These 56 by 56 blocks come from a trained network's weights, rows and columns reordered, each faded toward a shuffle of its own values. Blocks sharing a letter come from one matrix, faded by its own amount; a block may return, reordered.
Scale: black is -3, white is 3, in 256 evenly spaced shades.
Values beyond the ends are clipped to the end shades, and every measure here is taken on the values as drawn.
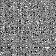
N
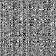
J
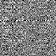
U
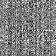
J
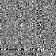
U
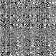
J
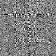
U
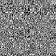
U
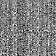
J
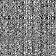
J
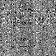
N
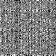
J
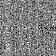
N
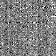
N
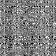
J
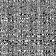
J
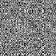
U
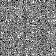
N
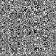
U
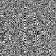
U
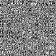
U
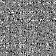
N
